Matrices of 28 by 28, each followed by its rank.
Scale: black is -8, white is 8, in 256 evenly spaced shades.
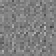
five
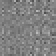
five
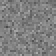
full rank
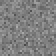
full rank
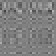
two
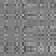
two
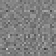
five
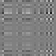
one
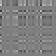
one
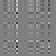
one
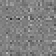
five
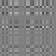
one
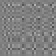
two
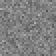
full rank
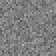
full rank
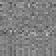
five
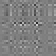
two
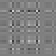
one
